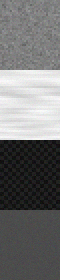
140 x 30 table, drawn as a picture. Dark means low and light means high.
The table splits into 4 rows of 1 panel. Panel 1,1: middling, fine-grained, faint in contrast. Panel 2,1: very high, streaked across, faint in contrast. Panel 3,1: very low, checkered, faint in contrast. Panel 4,1: low, flat.
